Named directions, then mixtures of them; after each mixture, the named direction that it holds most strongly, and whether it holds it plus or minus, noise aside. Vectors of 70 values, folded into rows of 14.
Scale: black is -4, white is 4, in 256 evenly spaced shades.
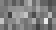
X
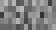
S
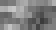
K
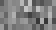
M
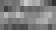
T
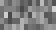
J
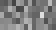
S, minus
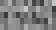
J, minus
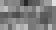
T, minus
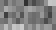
T, minus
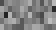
J, minus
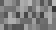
J, minus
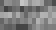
T, plus
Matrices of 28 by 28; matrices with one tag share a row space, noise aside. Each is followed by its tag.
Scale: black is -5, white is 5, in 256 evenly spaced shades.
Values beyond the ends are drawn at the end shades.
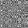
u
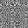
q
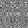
q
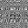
q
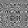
q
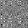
u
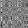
u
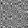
u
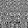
q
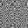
q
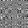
u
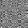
u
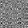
u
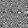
u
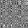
u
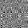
u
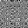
q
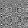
u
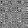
u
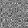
u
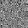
u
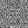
q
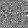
u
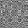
u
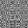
q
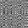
u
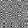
u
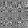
u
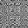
q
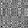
u
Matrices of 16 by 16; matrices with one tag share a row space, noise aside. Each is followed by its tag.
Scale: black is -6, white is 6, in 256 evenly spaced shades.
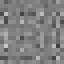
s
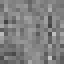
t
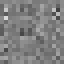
s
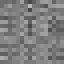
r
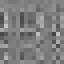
s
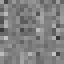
s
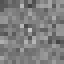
r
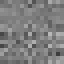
r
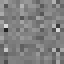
s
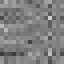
t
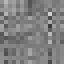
t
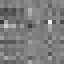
t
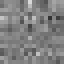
r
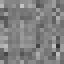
s
